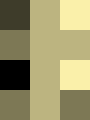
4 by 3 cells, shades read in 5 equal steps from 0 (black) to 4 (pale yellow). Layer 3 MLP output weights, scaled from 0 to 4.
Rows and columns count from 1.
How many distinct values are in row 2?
2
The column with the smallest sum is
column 1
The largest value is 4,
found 2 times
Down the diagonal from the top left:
1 3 4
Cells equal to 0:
1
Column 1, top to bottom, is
1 2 0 2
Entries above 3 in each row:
1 0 1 0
